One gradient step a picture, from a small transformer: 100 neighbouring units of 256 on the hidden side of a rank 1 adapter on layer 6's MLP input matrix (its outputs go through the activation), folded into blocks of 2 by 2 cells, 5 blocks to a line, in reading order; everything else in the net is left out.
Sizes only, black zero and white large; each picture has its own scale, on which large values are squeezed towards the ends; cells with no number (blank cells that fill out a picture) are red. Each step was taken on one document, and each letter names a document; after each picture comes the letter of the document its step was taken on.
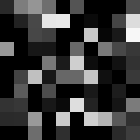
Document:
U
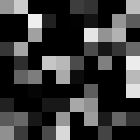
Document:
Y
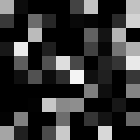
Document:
Y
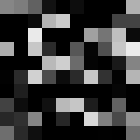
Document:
U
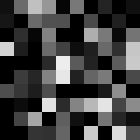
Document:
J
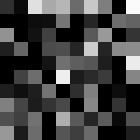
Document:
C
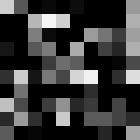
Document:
U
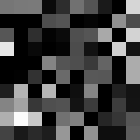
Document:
C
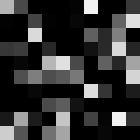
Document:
Y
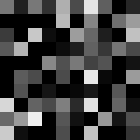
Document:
C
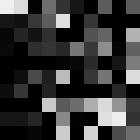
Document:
J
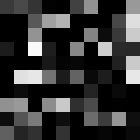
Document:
U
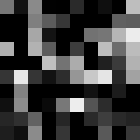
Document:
U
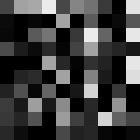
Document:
C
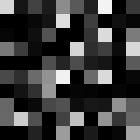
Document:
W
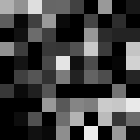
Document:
J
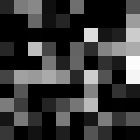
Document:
U
